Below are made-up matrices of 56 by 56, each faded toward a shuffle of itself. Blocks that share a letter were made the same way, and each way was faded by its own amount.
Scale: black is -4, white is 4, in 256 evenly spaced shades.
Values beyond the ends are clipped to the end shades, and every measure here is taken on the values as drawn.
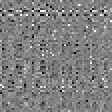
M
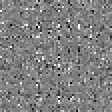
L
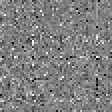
L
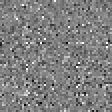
L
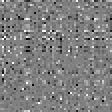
M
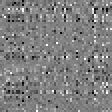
M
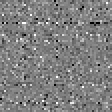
L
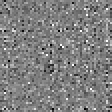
L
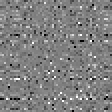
M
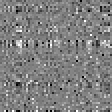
M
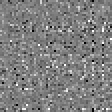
L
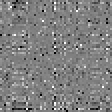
M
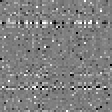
M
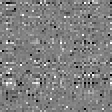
M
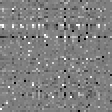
M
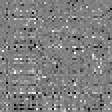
M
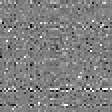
M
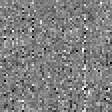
L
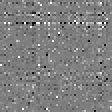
M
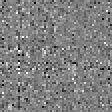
L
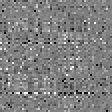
M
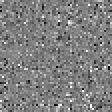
L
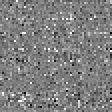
L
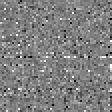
L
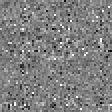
L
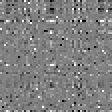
M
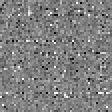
L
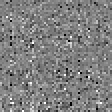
L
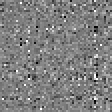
L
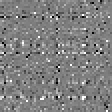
M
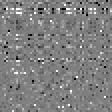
M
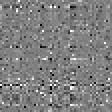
M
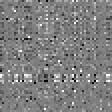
M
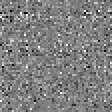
L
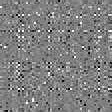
M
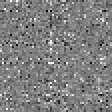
L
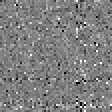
L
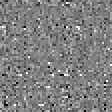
L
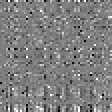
M
